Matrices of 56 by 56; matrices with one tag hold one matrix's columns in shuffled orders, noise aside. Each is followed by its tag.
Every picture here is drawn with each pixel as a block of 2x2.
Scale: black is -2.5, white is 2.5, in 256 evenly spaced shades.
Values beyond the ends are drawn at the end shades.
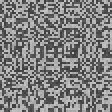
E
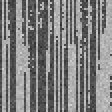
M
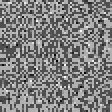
E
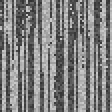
M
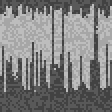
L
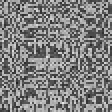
E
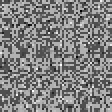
E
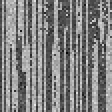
M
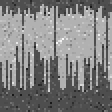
L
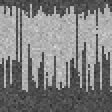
L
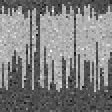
L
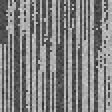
M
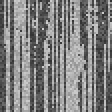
M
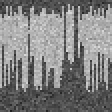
L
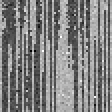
M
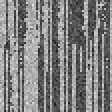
M
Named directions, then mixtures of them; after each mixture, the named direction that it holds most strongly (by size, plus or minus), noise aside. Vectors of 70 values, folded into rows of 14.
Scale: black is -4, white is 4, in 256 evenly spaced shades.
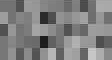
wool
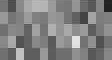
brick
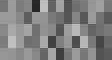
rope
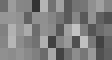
rope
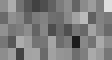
brick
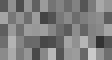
wool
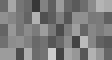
rope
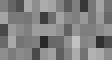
wool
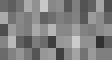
brick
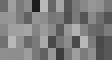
rope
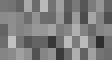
rope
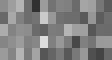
wool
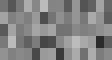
wool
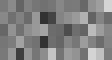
wool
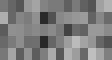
wool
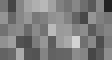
brick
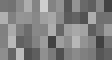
brick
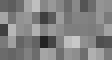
wool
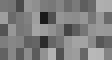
wool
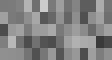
wool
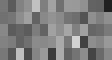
brick
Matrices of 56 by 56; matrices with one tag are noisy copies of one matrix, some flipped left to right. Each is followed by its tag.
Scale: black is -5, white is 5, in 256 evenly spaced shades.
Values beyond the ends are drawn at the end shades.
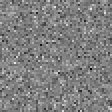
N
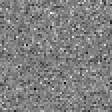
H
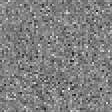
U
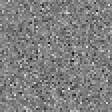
U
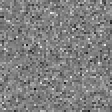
H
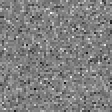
H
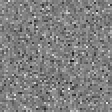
U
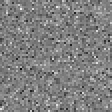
N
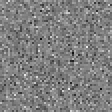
U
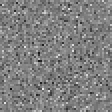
U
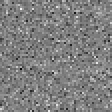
N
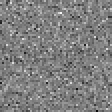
H
